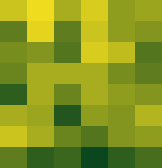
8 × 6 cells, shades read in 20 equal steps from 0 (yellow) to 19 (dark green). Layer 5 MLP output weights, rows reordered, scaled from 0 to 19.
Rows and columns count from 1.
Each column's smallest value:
3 0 6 2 4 5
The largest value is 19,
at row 8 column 4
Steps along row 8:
up down up down down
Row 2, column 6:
9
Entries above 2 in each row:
4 5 5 6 6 6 6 6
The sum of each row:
26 45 51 51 56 52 50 92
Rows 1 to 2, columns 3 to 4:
6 2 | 12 3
